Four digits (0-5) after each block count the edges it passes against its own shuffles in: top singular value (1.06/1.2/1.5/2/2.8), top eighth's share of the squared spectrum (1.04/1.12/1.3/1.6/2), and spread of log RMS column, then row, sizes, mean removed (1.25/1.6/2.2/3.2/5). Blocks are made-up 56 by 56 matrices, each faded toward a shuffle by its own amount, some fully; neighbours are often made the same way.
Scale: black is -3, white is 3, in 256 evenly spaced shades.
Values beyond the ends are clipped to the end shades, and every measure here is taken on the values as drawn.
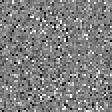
2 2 0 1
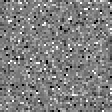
2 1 0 0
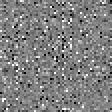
3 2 2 0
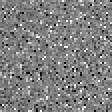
0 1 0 0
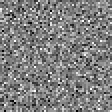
2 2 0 0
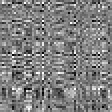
4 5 3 3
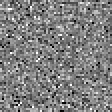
2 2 0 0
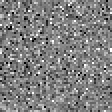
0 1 0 0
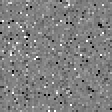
1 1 0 0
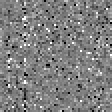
2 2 2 0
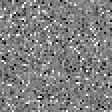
0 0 0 0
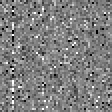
2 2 2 0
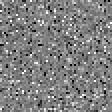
0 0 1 0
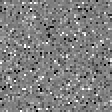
0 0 0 0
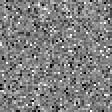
2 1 0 0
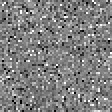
2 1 0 0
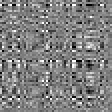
5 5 3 4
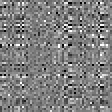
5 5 3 3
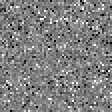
0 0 0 0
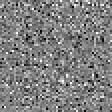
3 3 1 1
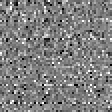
4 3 2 2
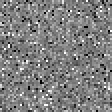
1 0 0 0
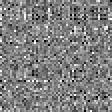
4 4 2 2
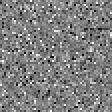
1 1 0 1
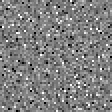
0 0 0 0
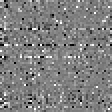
4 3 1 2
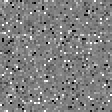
0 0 0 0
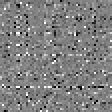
3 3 2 2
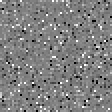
0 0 0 0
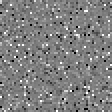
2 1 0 0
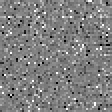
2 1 0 0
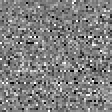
1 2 0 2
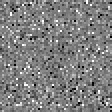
0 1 0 1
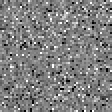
0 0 0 1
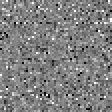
1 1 0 1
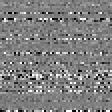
2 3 0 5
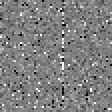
3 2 1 0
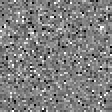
1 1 0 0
